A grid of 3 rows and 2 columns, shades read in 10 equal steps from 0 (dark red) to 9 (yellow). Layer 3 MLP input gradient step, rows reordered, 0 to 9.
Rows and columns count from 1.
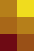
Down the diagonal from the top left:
5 5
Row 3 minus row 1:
-5 -6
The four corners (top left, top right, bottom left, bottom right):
5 9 0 3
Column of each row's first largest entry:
2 2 2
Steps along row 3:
up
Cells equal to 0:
1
